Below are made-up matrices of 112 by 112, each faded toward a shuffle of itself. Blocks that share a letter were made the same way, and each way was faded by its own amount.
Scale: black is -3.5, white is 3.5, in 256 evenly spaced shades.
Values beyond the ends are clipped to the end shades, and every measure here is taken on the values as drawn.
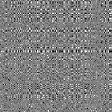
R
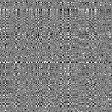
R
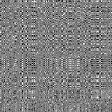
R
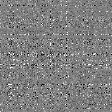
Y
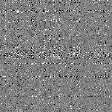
Y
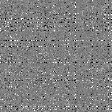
Y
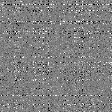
Y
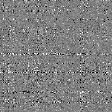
Y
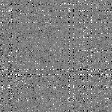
Y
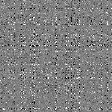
Y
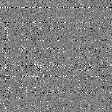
Y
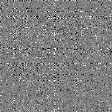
Y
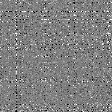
Y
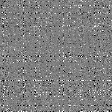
Y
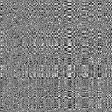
R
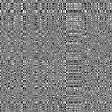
R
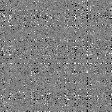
Y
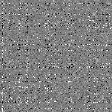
Y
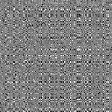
R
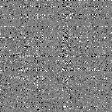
Y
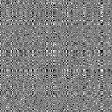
R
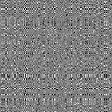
R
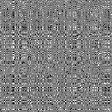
R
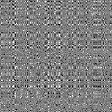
R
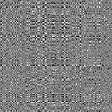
R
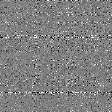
Y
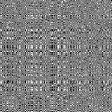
R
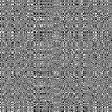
R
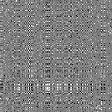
R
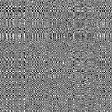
R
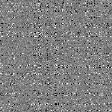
Y
